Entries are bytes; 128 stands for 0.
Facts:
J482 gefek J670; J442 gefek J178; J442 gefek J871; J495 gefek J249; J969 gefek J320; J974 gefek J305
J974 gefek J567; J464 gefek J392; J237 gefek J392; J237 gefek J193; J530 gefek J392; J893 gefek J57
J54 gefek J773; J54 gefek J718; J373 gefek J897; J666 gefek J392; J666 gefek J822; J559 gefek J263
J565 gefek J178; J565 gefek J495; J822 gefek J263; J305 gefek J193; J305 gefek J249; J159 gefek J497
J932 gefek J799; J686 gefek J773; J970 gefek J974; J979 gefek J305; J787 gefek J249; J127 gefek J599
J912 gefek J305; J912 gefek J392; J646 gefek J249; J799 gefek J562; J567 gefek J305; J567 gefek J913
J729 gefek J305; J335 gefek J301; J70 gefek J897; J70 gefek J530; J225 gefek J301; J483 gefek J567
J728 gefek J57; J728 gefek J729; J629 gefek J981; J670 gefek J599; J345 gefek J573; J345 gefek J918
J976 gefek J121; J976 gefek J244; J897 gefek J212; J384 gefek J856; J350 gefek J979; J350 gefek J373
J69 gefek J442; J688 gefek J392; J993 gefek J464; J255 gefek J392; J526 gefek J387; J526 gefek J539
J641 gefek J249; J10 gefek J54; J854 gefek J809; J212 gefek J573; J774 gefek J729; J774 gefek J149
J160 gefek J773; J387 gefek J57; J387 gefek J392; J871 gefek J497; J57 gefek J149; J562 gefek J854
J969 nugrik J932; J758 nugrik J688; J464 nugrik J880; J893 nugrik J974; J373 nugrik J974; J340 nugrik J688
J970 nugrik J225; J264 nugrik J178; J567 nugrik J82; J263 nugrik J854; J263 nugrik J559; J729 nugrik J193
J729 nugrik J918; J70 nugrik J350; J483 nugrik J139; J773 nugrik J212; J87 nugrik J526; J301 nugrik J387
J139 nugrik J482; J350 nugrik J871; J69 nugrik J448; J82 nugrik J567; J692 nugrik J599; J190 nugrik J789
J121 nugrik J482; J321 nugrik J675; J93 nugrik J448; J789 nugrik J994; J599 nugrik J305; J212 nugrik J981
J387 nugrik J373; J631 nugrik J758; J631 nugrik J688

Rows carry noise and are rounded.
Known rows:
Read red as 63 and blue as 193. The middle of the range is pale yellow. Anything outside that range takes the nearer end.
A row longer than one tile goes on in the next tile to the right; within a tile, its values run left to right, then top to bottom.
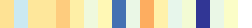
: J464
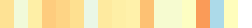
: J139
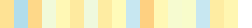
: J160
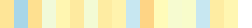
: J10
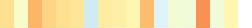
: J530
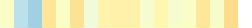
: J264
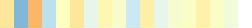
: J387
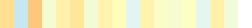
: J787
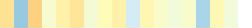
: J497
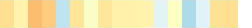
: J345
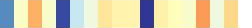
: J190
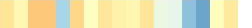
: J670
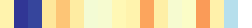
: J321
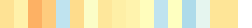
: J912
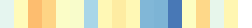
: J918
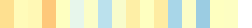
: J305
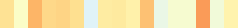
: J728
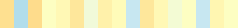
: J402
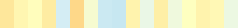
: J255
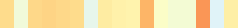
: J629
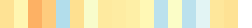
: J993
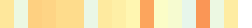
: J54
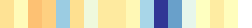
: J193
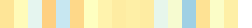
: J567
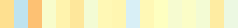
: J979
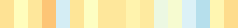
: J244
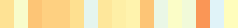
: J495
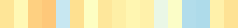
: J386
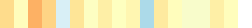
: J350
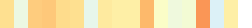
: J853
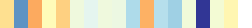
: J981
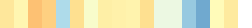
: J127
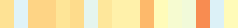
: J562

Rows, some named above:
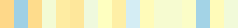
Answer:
J497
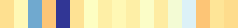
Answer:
J969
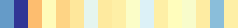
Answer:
J631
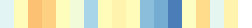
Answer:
J918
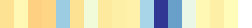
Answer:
J193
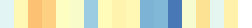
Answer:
J918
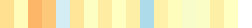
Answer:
J350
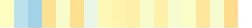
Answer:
J264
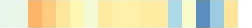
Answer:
J599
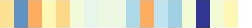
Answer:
J981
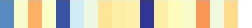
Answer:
J190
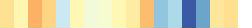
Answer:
J526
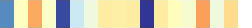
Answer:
J190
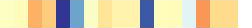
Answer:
J789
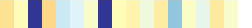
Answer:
J178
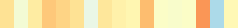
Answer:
J139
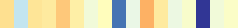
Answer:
J464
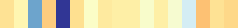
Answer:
J969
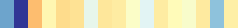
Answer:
J631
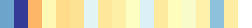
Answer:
J631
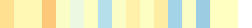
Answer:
J305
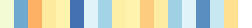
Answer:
J854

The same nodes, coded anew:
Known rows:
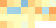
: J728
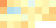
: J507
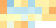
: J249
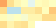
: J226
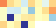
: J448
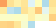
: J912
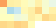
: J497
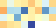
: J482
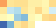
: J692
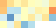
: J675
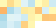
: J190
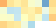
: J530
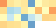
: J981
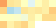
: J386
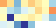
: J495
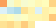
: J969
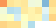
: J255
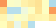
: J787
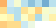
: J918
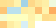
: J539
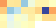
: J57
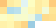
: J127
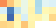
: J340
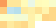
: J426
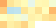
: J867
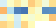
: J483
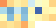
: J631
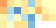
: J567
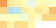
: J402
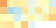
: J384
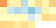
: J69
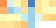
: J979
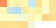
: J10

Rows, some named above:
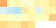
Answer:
J969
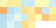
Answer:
J190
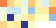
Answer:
J448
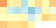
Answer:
J69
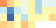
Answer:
J340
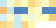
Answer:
J483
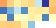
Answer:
J688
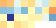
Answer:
J758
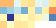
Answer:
J758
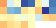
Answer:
J729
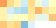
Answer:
J392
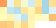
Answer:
J464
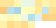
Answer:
J970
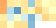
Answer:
J567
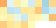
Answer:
J464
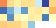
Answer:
J688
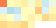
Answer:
J159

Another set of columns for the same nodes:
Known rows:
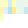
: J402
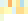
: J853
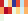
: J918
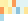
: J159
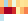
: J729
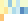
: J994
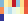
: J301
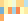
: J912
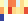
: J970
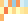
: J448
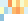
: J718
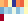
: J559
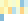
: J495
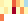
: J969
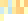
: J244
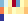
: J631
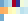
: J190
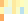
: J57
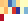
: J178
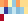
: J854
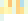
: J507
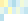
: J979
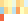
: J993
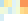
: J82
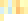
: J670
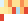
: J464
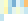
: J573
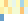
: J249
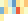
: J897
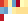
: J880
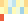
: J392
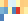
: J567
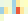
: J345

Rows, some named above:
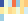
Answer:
J692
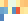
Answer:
J567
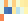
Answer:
J263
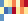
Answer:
J773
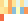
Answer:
J666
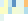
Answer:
J573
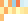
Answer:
J448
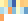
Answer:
J305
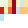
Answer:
J121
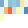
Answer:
J350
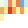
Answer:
J139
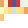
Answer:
J225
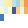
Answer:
J373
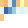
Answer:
J981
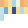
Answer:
J974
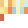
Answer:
J666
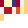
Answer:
J193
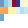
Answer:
J190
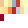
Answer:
J482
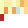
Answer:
J539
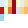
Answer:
J121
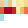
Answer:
J729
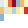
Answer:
J893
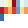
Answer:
J69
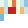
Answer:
J483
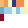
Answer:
J559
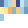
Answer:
J70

